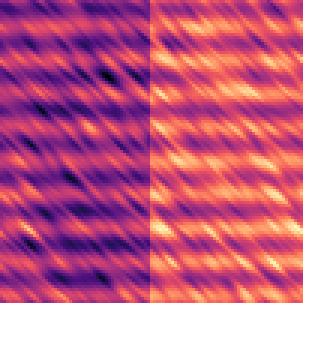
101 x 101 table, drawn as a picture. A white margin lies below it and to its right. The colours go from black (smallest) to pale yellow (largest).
Seam: vertical, 50% of the way across, the right part higher. Stripes: horizontal, repeating 9 times. Mirror symmetry: none. Histogram: bell-shaped.
